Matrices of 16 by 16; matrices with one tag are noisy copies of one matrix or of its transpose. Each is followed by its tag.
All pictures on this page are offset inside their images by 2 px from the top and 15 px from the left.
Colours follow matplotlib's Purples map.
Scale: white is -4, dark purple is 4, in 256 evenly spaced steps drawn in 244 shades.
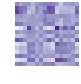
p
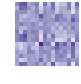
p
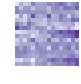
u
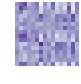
p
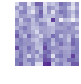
u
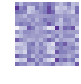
p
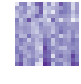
u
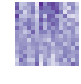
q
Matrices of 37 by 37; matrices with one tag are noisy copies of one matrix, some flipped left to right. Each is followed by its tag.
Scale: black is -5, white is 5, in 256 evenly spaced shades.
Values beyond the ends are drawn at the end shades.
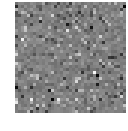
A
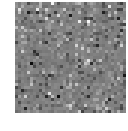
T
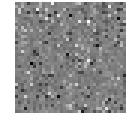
T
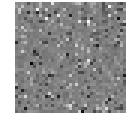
T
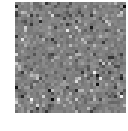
A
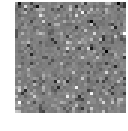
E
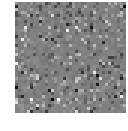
A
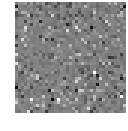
A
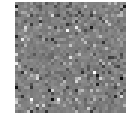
A
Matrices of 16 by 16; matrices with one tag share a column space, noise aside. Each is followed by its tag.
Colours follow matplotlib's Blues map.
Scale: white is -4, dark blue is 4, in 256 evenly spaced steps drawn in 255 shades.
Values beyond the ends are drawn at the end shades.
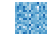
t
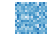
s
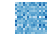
s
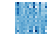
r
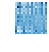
r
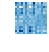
r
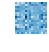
s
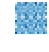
s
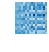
t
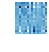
r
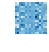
s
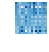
r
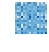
s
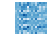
t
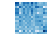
r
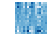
r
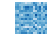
t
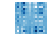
r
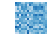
t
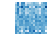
r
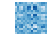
t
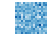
s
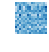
t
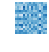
t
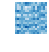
t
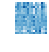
r
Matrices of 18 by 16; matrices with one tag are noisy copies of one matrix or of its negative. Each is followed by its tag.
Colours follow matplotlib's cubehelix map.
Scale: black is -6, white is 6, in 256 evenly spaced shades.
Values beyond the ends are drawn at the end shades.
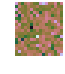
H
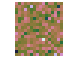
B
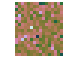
H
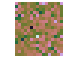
H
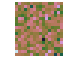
B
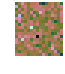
H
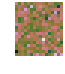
B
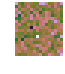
H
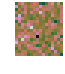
H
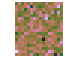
B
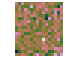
B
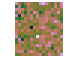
H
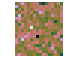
H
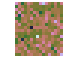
H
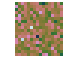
H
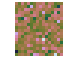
B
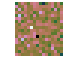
H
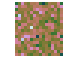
H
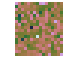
H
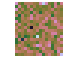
H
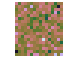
B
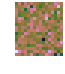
B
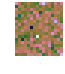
H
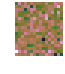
B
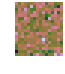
B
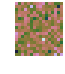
B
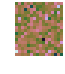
B
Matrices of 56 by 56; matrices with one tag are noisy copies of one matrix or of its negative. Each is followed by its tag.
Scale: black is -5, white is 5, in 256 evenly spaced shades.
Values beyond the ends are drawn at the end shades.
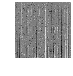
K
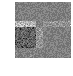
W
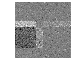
W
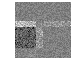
W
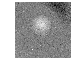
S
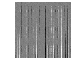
K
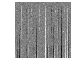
K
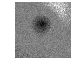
S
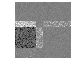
W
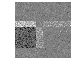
W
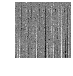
K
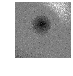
S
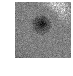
S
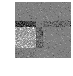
W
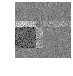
W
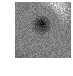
S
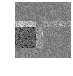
W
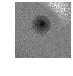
S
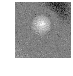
S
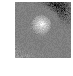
S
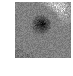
S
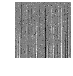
K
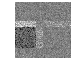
W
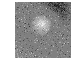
S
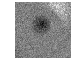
S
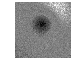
S
